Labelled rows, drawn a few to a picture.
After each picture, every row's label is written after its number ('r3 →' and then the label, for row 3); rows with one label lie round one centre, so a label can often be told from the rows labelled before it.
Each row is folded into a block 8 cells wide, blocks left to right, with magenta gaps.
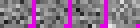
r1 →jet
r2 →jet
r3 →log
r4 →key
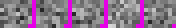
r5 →jet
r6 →log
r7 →jet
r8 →key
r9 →jet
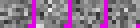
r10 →jet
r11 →key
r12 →log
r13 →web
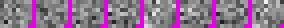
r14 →web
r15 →log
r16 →jet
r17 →jet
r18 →key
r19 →jet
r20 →jet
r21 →key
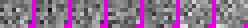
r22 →web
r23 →web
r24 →web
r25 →jet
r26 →log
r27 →key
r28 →key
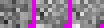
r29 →web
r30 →key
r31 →key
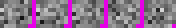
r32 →jet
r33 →jet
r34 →jet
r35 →log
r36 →web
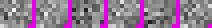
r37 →key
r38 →key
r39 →web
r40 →key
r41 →jet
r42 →key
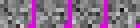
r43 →log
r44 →log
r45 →log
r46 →web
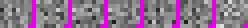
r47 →web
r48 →log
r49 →jet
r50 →jet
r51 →web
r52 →web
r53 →key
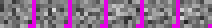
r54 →web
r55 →web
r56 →log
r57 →jet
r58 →jet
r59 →jet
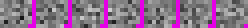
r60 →jet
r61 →web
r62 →log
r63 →jet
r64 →web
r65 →web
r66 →jet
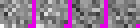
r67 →key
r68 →key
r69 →log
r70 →log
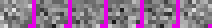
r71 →key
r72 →log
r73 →web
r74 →web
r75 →log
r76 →key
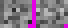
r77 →web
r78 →jet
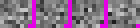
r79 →log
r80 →log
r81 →web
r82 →jet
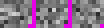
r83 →jet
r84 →web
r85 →log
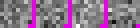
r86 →web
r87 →log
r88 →key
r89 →jet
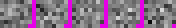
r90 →jet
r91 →log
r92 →web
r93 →log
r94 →web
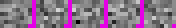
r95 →jet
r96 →log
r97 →jet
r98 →jet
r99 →log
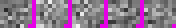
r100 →log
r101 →key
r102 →key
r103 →jet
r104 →jet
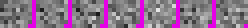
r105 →web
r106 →log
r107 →log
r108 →log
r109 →key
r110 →web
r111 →log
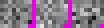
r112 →web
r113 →key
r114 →jet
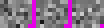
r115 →log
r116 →jet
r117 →web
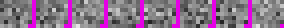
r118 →web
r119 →web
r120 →key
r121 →jet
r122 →jet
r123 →log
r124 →web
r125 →key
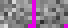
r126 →key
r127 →jet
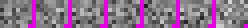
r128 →web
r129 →log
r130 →jet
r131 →jet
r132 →log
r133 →jet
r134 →key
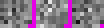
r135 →web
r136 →key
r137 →web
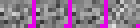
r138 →jet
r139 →jet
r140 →jet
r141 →key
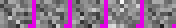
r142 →log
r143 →log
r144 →log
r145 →key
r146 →log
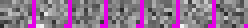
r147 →jet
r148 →key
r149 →web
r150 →web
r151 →log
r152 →key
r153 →log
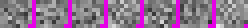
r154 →log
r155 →jet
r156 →jet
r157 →key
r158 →log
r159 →web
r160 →key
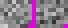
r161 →key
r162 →jet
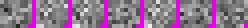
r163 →log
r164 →key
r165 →key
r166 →jet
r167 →key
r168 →jet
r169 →log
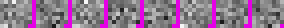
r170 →key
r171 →log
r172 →key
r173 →web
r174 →jet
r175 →key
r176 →jet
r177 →log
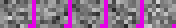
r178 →log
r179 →jet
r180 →log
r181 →log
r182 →key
